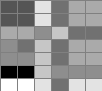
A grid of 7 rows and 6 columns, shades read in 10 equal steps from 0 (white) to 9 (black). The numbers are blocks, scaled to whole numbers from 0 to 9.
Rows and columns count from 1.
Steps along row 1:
same down up down same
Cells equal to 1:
5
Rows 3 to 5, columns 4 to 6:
2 5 5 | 5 3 3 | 5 3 3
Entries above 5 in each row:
2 2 0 0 0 2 0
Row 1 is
6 6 1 5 3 3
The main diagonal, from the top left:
6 6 4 5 3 4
